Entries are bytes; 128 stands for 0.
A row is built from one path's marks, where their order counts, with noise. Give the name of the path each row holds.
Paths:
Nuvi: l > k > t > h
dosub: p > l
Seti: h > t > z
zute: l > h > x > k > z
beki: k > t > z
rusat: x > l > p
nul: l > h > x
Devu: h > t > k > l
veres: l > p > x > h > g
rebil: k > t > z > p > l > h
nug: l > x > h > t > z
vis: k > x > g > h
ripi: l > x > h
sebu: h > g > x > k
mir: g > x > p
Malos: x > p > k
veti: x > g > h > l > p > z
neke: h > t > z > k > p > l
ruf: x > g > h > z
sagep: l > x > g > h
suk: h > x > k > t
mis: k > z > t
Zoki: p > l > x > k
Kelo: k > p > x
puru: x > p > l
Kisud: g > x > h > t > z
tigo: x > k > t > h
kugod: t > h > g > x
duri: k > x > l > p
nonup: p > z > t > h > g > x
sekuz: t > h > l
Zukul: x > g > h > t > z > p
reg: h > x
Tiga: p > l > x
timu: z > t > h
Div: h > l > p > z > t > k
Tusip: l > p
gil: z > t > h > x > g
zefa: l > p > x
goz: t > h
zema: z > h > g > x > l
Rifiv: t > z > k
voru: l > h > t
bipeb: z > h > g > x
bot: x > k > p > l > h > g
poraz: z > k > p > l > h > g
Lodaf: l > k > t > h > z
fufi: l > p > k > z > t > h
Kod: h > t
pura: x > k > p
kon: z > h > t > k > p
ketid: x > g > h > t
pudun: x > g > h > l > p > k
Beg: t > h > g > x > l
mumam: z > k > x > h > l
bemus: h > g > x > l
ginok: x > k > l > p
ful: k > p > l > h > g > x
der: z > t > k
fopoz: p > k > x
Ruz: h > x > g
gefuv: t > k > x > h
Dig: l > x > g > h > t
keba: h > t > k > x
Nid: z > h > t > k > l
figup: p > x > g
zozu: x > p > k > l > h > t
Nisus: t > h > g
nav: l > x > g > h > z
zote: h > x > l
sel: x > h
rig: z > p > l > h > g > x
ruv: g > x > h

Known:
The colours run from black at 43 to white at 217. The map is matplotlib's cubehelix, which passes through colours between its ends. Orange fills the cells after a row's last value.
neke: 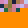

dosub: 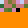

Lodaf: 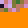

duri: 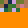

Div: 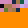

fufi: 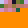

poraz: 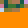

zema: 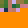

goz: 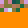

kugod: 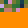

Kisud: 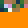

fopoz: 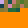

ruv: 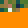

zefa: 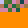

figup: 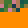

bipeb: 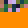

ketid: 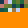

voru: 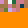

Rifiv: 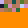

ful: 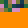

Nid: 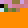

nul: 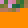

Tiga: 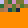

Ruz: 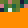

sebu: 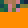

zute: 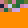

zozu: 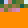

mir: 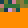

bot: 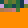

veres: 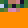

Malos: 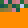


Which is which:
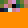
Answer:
ruf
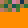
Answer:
Kelo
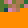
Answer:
bemus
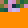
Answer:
nav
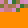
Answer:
sekuz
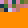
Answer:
mis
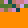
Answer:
puru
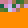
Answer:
nug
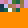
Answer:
Seti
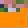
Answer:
beki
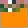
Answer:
Kod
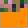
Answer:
nonup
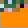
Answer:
Nisus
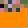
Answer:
Zoki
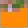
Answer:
ripi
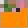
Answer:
Tusip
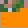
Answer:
reg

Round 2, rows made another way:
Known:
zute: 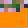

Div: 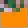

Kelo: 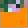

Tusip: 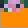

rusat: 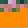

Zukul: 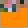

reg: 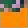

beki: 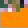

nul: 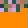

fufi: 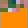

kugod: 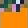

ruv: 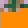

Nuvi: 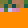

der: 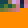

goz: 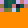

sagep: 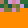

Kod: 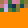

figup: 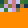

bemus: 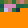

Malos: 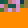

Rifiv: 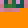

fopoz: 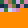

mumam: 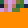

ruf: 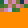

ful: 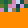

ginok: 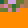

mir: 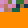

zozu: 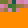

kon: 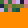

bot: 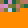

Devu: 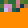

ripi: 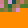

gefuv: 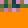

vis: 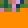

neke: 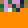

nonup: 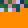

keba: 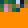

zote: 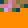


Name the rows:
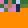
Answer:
Nisus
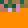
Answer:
tigo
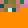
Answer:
veti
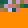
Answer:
gil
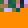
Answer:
Seti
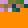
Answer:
Kisud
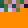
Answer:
Lodaf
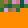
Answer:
sebu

